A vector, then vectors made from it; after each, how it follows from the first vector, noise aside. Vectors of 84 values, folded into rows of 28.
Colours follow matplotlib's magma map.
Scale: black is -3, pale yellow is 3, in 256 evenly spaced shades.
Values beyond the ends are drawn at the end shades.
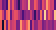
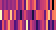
reversed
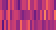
shrunk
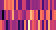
wrapped around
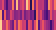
wrapped around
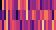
wrapped around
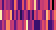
reversed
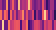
sign-scrambled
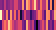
reversed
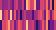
reversed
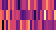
copied
